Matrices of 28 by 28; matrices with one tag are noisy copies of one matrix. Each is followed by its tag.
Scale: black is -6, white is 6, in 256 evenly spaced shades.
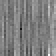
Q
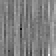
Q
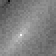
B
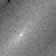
B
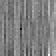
Q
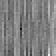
Q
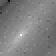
B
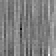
Q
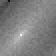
B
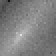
B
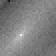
B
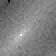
B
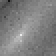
B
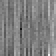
Q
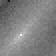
B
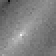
B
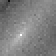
B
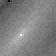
B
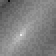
B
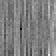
Q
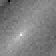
B
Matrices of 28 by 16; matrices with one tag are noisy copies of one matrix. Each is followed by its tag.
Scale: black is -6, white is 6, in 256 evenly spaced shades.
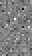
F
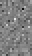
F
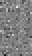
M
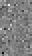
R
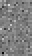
R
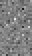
F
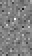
F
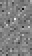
F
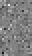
R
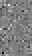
R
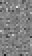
M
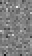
M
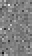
R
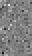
R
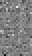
M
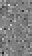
R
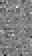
M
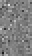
R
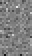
M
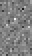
F
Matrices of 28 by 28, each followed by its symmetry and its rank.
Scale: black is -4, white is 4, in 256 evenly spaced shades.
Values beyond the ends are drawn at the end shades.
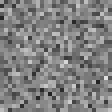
neither, full rank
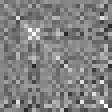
symmetric, rank five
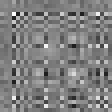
symmetric, rank two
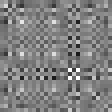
symmetric, rank three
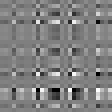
neither, rank one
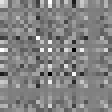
symmetric, rank three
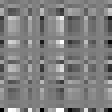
neither, rank one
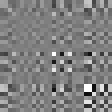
symmetric, rank two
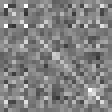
symmetric, rank five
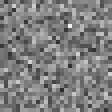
neither, full rank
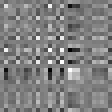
symmetric, rank two
